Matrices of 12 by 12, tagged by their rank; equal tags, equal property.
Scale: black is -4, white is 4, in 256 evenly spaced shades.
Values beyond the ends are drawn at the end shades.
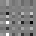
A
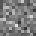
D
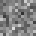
D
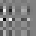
A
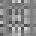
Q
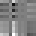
A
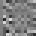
Q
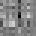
Q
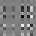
A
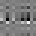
A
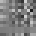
Q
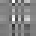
A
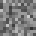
D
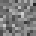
D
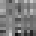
Q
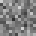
D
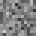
D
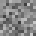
D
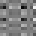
A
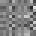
Q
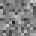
D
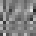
Q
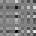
A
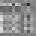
Q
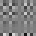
A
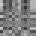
Q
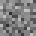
D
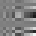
A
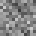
D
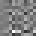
Q
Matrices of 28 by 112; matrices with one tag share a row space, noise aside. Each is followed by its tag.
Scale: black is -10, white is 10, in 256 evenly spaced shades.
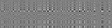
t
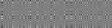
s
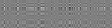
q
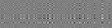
t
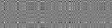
q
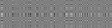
s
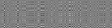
q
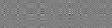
q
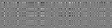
q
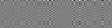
t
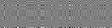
q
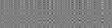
t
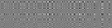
t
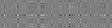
q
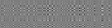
t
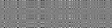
q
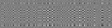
t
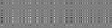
s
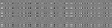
s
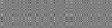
s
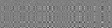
t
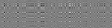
q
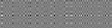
s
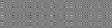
s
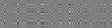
q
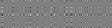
s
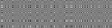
s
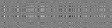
q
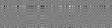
q
